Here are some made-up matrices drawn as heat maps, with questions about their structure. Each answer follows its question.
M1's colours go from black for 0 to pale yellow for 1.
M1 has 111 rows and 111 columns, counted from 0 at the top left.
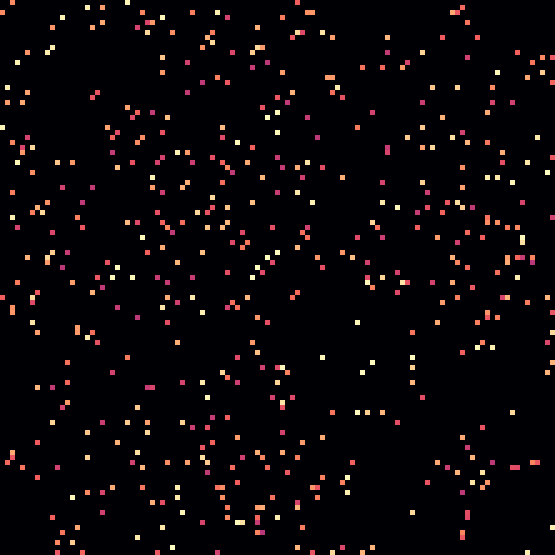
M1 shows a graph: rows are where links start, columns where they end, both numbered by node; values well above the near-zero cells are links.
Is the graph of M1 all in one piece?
no
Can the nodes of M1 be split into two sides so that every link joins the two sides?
yes
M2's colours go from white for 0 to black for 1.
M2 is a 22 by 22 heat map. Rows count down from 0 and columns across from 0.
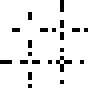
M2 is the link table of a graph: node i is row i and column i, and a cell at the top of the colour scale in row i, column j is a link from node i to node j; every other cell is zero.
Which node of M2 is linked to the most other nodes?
node 15
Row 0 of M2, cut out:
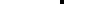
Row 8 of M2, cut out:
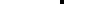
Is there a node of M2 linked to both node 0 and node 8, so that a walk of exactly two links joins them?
yes
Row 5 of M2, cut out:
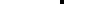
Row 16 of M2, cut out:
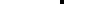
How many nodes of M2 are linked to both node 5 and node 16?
1
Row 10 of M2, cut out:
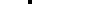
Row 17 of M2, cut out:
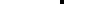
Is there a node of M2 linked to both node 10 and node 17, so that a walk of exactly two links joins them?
no
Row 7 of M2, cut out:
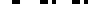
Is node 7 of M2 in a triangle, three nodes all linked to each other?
no
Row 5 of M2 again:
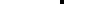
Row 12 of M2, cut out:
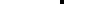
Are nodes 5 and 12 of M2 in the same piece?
yes
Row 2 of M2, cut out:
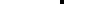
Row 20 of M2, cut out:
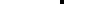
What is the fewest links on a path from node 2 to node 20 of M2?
2
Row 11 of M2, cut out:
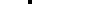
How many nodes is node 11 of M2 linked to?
1
